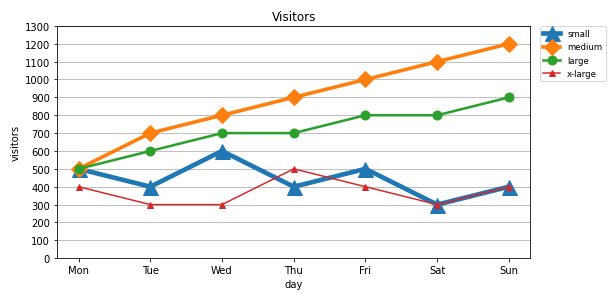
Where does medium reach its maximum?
Sun
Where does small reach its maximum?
Wed
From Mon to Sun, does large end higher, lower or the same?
higher
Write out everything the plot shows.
Title: Visitors
x-axis: day, ticks Mon Tue Wed Thu Fri Sat Sun
y-axis: visitors, ticks 0 100 200 300 400 500 600 700 800 900 1000 1100 1200 1300
Legend: small, medium, large, x-large
Values:
small: 500 400 600 400 500 300 400
medium: 500 700 800 900 1000 1100 1200
large: 500 600 700 700 800 800 900
x-large: 400 300 300 500 400 300 400
